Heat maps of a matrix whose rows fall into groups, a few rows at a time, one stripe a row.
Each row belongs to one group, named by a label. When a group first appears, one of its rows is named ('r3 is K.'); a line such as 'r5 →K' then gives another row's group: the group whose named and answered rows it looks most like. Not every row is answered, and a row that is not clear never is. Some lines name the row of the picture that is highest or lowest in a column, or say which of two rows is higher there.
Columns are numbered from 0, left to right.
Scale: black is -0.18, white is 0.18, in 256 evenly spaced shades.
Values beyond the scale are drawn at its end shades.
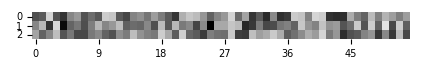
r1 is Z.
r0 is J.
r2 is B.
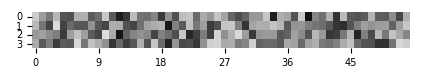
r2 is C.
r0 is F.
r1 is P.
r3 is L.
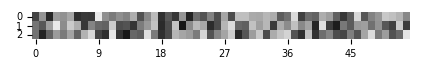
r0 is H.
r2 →P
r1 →P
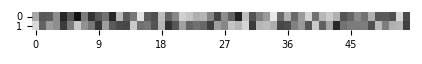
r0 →B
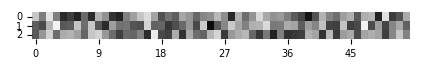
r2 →L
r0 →F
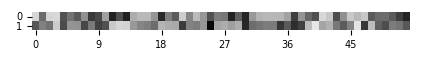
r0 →F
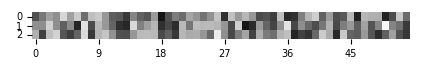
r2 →F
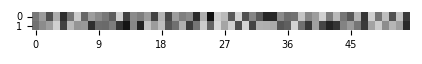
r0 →Z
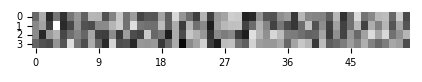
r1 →Z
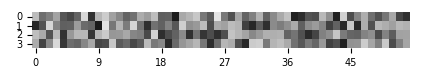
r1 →J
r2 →H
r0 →F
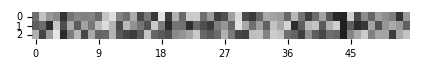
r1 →H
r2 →P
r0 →J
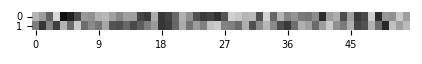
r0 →H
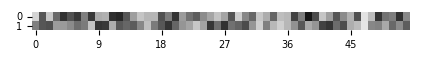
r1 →P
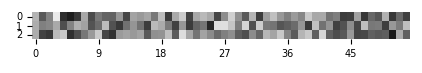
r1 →C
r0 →B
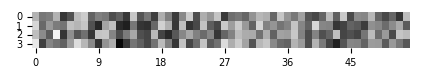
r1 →C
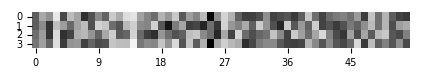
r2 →J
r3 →Z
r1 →H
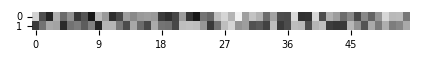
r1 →J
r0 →H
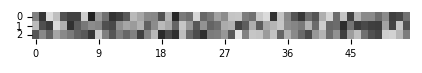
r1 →B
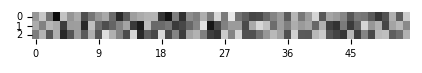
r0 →L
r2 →J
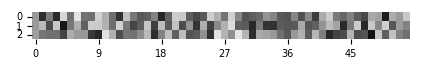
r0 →L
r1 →Z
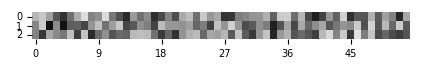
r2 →F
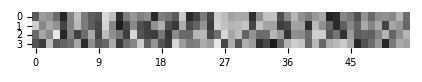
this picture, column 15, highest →3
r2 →J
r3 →L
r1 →C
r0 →C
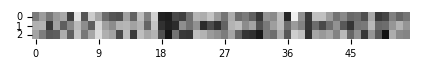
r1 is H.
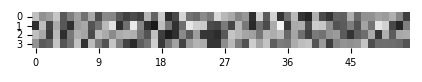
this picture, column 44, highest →3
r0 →C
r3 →P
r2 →H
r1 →J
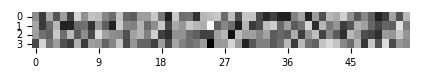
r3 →Z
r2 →H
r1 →B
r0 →L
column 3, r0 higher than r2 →No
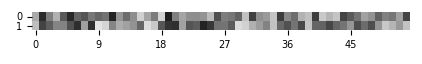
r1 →H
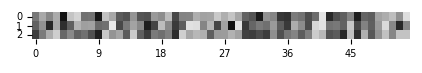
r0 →J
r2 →J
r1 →J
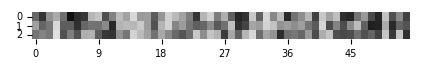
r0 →B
